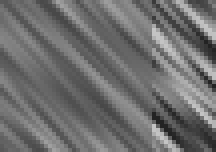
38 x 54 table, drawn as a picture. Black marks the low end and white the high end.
Calmest part: middle left. Grain: diagonal, down to the right. Odd rows or columns: none. Seam: vertical, 70% of the way across, the left part calmer. Mirror symmetry: none.
